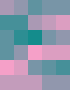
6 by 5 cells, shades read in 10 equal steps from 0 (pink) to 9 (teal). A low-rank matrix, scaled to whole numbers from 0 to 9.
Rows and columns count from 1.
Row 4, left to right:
6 4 0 1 1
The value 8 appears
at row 3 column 2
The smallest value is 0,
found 2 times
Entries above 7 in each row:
0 0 2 0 0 0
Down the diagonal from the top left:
3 7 9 1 7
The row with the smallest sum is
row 4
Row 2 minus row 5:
7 6 -2 -4 -6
